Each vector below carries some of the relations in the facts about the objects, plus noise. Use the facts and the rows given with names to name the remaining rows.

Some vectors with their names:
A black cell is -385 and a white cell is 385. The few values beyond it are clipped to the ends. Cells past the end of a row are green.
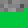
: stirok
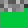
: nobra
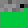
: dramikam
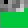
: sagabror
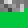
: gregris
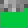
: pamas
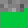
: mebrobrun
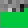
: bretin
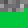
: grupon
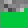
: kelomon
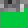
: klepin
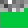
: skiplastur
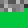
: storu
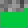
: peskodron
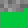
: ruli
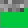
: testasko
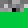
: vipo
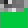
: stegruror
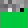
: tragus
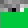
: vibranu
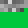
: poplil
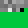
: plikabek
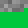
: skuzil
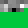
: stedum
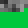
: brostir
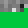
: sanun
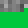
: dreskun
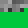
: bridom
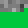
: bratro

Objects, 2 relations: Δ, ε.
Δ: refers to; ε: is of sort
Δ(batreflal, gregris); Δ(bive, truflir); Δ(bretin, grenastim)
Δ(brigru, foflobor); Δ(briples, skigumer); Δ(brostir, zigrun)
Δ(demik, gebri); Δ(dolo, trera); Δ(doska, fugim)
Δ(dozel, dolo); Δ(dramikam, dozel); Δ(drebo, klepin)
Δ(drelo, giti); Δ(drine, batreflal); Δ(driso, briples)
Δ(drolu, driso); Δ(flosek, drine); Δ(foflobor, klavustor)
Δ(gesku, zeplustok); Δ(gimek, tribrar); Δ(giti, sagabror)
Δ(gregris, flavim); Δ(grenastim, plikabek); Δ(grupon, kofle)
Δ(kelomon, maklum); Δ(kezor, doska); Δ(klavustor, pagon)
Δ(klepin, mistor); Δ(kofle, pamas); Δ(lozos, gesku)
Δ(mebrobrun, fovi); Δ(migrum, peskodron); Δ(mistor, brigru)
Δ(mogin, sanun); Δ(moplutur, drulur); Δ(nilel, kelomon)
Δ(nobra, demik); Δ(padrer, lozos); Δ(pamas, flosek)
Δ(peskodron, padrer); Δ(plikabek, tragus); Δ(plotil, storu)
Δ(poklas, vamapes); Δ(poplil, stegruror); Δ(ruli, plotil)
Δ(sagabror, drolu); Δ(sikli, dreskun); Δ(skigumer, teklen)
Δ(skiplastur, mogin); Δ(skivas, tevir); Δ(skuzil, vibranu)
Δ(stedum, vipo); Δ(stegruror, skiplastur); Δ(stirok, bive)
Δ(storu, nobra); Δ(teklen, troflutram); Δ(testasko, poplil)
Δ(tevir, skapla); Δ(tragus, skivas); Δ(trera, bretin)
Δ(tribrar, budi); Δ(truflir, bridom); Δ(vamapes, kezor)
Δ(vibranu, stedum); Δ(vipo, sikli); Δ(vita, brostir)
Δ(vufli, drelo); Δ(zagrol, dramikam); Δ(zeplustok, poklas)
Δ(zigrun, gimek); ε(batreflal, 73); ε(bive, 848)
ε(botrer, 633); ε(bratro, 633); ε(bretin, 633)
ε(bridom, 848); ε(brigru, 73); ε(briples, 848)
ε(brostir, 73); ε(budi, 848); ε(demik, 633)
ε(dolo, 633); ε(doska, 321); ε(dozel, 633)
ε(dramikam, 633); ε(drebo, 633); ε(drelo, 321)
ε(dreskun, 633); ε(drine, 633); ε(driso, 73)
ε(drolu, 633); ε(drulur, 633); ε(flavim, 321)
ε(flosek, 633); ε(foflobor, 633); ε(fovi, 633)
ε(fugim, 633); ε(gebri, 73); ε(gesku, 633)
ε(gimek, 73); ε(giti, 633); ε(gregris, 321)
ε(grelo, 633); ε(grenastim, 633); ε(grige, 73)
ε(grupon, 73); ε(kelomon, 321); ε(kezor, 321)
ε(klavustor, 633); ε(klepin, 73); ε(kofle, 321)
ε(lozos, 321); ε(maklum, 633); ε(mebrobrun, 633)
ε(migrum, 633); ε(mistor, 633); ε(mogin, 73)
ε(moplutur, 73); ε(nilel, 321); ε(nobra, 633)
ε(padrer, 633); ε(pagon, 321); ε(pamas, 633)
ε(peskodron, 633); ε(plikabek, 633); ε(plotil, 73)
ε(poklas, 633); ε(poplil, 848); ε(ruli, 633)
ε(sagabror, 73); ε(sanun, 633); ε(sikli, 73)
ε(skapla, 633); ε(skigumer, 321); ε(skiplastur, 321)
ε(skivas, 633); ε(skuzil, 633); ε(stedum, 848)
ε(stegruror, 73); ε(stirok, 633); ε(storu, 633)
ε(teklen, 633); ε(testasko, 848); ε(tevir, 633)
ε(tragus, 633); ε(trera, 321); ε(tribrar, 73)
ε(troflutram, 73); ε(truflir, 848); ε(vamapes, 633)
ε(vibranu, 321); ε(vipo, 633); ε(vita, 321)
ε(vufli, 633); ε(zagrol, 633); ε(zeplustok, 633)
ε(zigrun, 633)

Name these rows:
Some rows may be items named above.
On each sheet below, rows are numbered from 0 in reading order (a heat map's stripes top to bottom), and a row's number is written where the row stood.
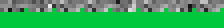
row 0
budi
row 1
plotil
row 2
pagon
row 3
pagon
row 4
driso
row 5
pagon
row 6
bretin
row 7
flavim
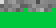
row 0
zeplustok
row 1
drebo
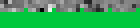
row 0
mogin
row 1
vibranu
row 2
skapla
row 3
gimek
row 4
zagrol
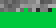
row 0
troflutram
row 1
bridom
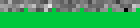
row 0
testasko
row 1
briples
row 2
gebri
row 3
moplutur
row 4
sikli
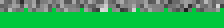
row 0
padrer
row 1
teklen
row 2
demik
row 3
skigumer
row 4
vita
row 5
demik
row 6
zigrun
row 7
batreflal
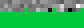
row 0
skuzil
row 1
tevir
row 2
stedum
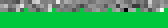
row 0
briples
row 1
kofle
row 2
poklas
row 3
vufli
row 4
trera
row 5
drelo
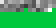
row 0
vamapes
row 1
drelo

